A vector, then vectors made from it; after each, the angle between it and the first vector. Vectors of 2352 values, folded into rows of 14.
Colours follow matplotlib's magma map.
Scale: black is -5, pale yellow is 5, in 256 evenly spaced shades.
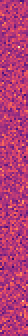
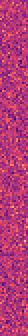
partly aligned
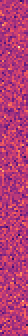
nearly parallel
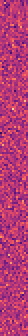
partly aligned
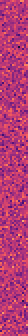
nearly opposite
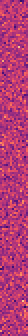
nearly parallel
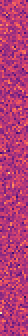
orthogonal
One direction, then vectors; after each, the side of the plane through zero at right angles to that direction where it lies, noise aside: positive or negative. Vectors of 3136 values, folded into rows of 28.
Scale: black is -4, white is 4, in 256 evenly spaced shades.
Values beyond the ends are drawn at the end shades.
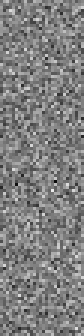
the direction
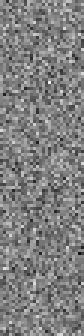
negative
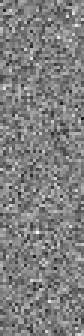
positive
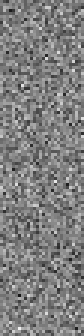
negative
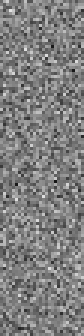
positive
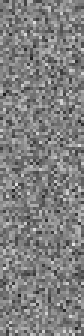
negative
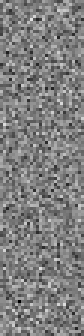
negative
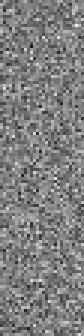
positive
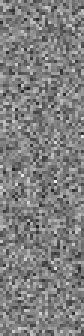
negative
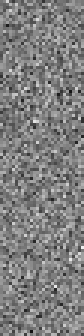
positive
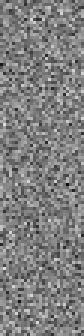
negative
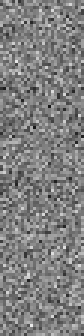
positive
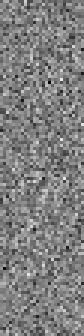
positive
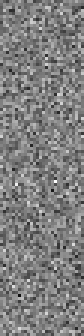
negative
